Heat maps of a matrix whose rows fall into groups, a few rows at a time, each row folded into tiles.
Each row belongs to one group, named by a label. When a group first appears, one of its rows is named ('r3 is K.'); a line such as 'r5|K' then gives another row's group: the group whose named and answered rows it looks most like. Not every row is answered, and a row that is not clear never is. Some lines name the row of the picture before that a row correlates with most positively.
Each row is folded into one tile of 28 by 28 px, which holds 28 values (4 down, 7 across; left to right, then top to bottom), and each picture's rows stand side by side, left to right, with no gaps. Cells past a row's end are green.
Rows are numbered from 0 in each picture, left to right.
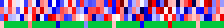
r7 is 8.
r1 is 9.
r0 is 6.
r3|9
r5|8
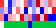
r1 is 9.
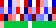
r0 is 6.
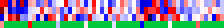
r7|9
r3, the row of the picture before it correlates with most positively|1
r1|9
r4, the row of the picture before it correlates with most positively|1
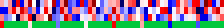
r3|8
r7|8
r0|9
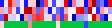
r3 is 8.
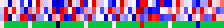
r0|9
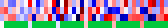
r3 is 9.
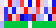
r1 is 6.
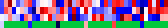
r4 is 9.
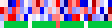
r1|8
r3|6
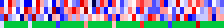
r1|6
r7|9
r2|8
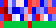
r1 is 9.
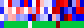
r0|8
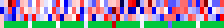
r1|6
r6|9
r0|8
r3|9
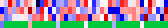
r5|6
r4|8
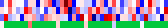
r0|6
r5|6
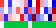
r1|6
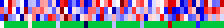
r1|9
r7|8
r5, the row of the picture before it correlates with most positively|0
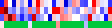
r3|6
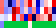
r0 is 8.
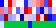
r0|6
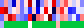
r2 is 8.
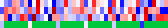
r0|9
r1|6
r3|6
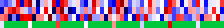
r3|6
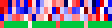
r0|9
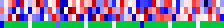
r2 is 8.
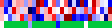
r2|8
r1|8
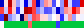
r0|6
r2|8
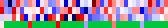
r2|9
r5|8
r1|9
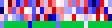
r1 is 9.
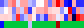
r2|9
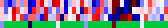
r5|6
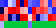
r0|9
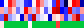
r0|6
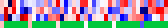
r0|9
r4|8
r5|8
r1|9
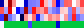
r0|6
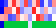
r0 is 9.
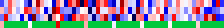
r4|6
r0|6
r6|6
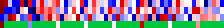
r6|6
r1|8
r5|9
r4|6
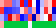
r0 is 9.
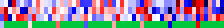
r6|8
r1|6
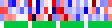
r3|8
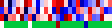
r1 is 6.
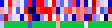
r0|6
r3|6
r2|9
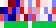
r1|6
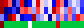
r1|6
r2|9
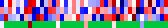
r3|9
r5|8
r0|6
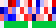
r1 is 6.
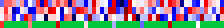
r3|6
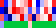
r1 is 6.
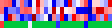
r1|6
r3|8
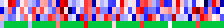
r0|8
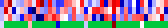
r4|9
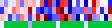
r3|6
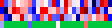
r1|8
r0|8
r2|6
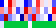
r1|6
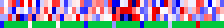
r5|8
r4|9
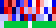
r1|6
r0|8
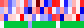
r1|8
